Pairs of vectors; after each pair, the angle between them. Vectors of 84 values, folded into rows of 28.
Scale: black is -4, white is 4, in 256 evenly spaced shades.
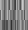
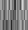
nearly parallel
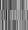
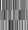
partly aligned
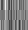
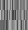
partly opposed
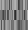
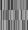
orthogonal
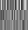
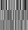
nearly opposite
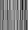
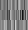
partly aligned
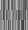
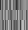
nearly opposite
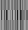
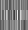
nearly opposite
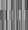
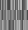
partly opposed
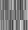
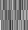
partly aligned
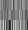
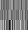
nearly parallel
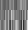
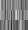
partly opposed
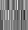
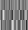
orthogonal
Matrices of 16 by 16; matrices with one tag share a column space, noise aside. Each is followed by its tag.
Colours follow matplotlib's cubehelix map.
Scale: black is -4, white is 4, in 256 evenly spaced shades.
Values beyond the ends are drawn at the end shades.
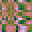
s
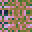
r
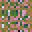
r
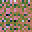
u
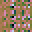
r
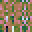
s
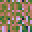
s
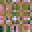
s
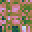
s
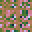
r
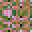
r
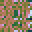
r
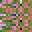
u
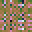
u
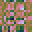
s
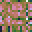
s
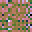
u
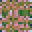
r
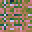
u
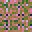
u
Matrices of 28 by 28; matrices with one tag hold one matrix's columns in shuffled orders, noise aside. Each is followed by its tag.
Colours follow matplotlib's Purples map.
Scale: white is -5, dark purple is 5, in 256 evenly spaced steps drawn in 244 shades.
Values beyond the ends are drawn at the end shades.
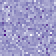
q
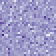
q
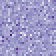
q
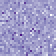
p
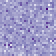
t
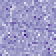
q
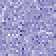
q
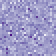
q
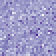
p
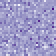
t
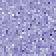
p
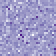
q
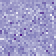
p
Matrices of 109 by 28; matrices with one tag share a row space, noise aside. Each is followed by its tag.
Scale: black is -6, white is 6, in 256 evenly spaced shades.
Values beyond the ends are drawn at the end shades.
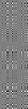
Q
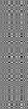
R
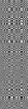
R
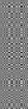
R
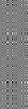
Q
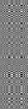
R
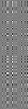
Q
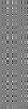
Q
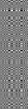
R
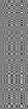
R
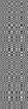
R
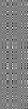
Q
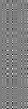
Q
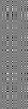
Q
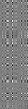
Q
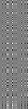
Q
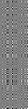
Q
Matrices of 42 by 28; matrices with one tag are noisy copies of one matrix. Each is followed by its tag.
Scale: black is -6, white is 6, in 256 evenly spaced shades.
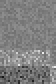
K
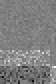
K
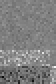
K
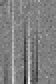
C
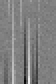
C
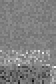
K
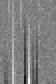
C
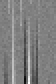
C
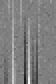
C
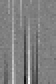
C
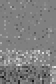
K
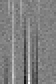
C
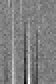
C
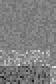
K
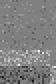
K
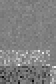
K
